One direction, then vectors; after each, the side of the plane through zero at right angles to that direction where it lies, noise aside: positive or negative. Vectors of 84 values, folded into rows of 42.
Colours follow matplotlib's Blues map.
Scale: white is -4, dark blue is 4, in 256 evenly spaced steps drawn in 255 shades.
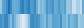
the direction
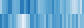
positive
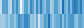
negative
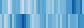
negative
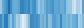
positive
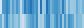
positive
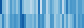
negative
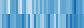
negative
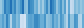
positive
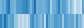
positive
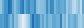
positive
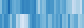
positive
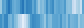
positive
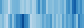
negative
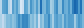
negative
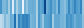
negative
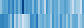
positive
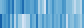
positive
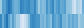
positive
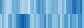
negative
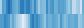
positive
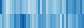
negative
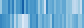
positive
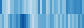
negative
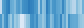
positive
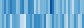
positive
